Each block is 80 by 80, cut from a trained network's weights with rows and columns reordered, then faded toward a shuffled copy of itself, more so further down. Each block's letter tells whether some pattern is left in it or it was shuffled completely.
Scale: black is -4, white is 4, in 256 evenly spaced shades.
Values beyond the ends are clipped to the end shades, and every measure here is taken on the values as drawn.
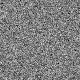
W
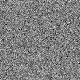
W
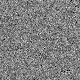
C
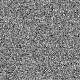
W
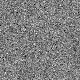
C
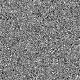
W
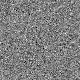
C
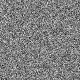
C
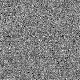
W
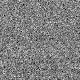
W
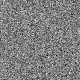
C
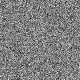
C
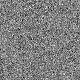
C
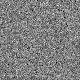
W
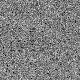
W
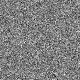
C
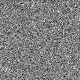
C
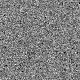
W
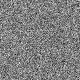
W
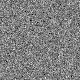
C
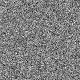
C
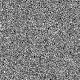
W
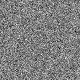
C
